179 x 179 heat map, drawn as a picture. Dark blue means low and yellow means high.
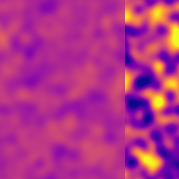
Slope: none. Mirror symmetry: none. Stripes: none. Average level on the scale: 40%. Lone odd cells: none. Ninth with the highest average: top right. Seam: vertical, 70% of the way across, the left part calmer.
